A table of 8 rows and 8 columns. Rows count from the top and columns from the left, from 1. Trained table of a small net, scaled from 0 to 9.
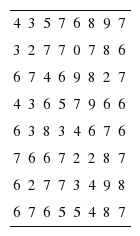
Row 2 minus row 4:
-1 -1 1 2 -7 -2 2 0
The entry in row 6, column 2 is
6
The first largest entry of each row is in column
7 7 5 6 3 7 7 7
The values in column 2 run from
2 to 7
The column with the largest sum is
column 7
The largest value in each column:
7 7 8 7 9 9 9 8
